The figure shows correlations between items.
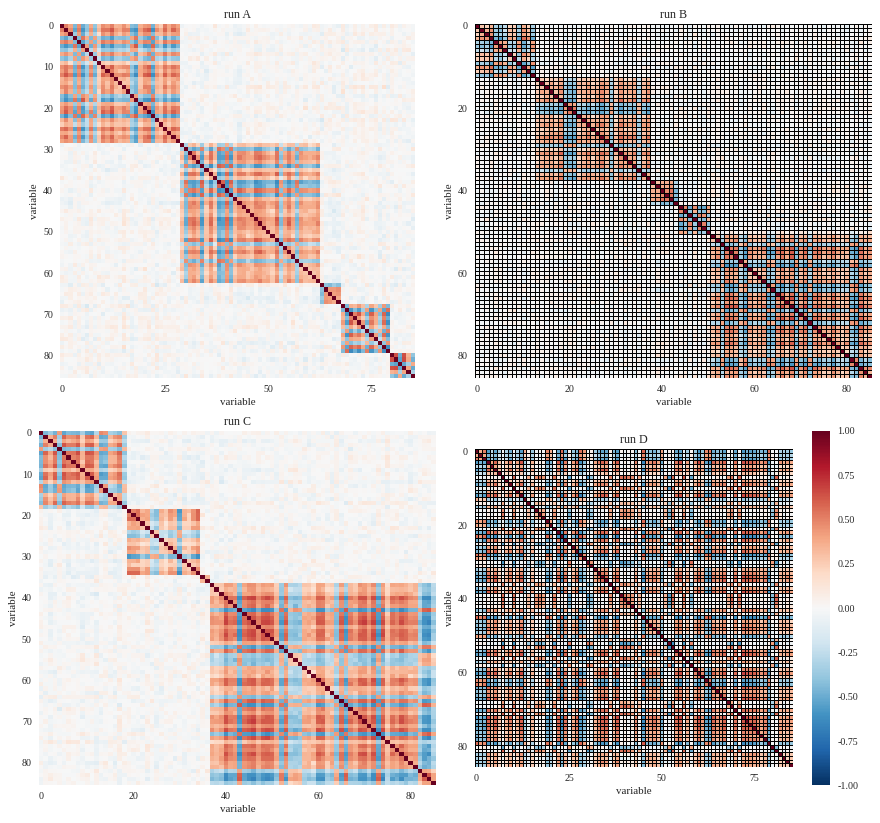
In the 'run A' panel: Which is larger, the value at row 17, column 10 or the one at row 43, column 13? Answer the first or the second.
the second
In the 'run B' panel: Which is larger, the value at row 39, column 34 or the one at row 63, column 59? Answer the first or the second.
the first
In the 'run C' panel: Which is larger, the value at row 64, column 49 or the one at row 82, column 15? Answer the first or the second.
the second
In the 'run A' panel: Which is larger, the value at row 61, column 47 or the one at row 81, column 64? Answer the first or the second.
the first
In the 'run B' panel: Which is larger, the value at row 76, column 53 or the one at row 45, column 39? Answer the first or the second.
the second
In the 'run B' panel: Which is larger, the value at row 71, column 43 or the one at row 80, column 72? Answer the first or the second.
the first
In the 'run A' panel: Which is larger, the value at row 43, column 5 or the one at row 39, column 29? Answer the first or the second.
the first
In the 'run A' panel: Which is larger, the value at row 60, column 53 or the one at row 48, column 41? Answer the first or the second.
the first
